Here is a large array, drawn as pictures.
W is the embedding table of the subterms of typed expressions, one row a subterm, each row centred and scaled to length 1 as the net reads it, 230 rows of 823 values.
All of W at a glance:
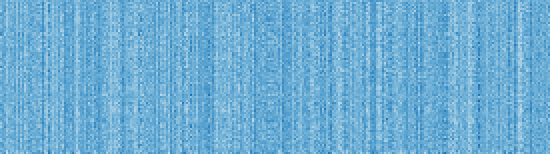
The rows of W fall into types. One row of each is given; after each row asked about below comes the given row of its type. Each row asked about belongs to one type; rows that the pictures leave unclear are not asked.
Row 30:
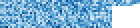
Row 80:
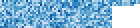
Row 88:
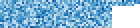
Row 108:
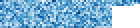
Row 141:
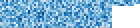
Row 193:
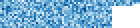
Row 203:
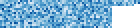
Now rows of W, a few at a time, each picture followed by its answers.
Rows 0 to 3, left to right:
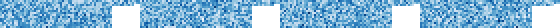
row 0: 108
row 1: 80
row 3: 203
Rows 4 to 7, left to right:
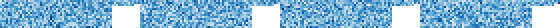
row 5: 88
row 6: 203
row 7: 108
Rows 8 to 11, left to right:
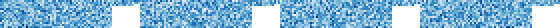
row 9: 80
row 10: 80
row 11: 141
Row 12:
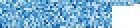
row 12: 203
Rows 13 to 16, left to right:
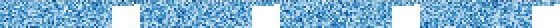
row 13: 88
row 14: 88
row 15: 80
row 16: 80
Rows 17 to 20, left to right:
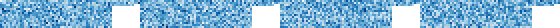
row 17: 203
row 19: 30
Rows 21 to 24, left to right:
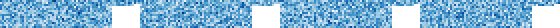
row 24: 141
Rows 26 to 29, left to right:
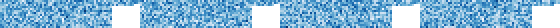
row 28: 30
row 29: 80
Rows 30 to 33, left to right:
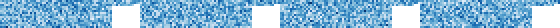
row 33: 108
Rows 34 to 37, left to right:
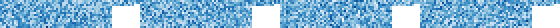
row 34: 108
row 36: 193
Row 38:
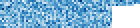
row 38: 30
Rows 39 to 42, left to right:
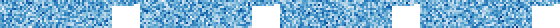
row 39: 88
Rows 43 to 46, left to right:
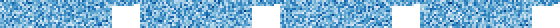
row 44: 88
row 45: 193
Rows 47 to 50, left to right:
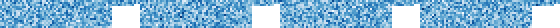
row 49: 141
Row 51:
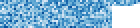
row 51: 30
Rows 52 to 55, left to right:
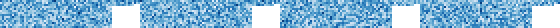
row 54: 203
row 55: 108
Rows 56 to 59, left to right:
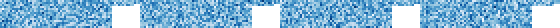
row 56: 203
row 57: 141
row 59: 193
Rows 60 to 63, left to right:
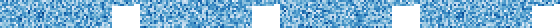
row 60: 141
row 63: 141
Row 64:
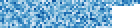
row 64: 108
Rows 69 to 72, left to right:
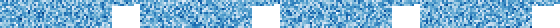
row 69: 141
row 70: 108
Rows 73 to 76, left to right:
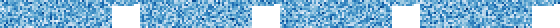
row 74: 88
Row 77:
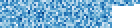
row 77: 141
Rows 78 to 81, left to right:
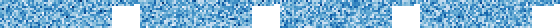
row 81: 141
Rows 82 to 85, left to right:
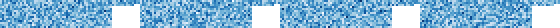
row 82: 88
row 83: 80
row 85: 203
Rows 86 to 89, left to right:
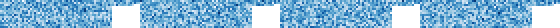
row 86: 30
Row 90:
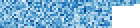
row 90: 80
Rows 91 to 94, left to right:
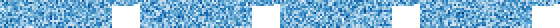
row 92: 141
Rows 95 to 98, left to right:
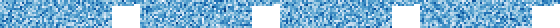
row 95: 88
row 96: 193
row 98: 108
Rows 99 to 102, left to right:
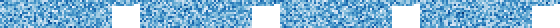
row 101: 193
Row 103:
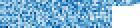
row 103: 30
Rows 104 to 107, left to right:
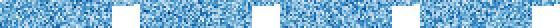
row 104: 203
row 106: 193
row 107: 80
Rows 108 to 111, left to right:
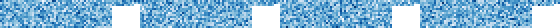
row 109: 88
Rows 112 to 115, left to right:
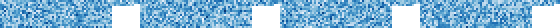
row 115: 108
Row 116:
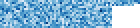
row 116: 108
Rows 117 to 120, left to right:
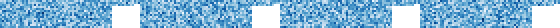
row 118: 193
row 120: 203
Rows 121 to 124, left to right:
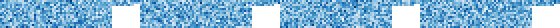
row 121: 108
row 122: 108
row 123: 80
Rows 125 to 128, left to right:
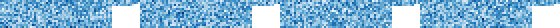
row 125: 30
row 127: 80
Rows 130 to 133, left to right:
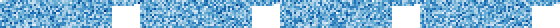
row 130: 203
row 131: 193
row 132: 80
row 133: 193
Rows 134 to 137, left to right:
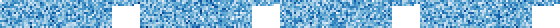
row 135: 30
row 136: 80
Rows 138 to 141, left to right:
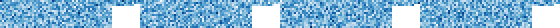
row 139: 193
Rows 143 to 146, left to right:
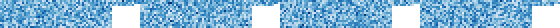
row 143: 88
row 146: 80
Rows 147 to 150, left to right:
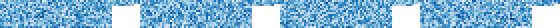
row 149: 193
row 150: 108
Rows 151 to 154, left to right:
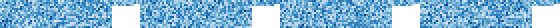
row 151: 203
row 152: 88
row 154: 30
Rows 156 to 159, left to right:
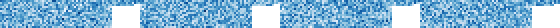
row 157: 193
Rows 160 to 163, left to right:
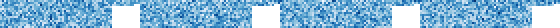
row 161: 108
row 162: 108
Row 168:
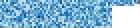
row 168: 141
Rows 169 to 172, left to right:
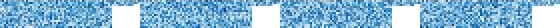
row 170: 30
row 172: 80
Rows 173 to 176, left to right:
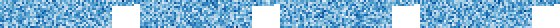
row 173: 88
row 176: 88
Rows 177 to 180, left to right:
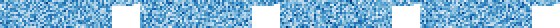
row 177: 193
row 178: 88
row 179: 108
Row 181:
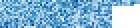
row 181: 80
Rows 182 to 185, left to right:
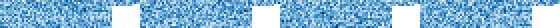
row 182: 30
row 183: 203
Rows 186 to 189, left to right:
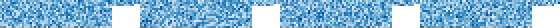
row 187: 203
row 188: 141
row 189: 80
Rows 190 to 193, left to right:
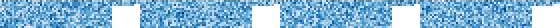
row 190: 80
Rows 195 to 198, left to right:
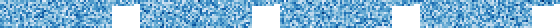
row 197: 108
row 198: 141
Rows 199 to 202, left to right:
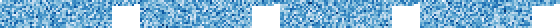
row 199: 80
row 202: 80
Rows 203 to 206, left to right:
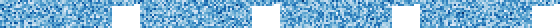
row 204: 193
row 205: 141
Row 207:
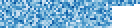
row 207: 80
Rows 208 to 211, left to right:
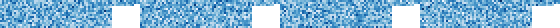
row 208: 88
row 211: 30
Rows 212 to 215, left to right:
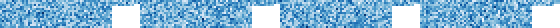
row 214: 108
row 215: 193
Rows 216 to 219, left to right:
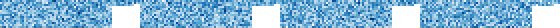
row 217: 80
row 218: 88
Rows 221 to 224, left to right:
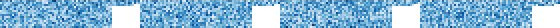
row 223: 30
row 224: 141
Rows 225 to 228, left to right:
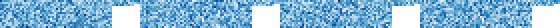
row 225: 108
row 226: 193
